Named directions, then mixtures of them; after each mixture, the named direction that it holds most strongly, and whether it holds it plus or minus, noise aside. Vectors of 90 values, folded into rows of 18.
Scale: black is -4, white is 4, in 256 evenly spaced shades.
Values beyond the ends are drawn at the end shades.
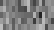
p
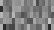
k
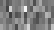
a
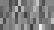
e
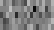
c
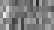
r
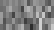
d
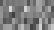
d, plus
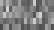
p, minus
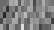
r, minus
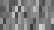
e, plus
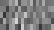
r, minus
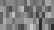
d, minus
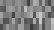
d, plus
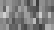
r, plus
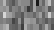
r, plus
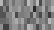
c, plus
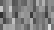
k, minus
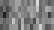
r, minus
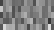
k, minus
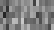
r, minus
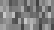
d, minus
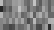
k, plus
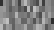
p, plus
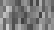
r, plus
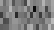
c, plus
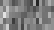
r, plus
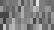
k, minus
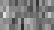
r, plus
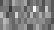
c, minus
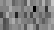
c, plus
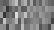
r, minus
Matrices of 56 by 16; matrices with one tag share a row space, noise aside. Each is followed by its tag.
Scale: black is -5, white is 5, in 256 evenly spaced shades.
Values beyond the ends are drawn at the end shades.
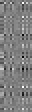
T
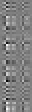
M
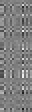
T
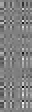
T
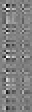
M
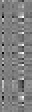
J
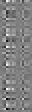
M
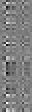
M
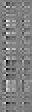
M
